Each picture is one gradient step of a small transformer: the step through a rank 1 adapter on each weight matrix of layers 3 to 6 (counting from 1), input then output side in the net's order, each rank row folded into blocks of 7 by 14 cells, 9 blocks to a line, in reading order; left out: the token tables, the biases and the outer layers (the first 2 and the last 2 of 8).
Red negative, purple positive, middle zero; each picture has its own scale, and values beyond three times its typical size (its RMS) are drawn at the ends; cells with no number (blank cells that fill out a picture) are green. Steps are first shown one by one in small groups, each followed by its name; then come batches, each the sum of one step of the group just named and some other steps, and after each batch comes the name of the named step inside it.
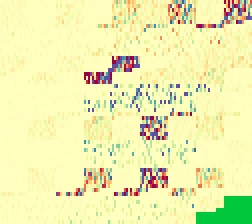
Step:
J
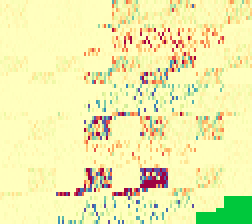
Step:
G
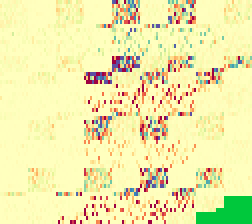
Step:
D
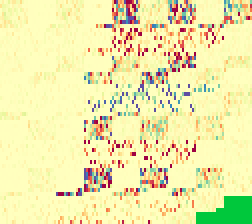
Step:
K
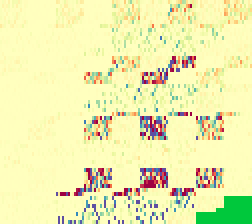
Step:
G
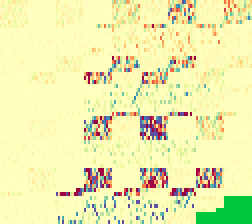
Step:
J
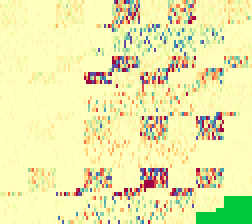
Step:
D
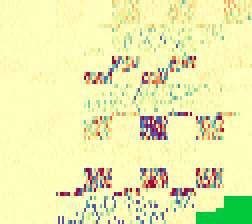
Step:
J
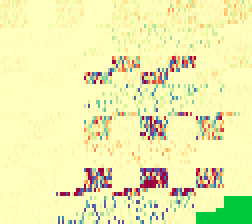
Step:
G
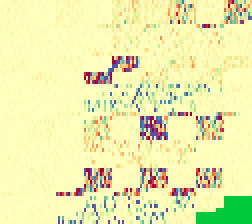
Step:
J
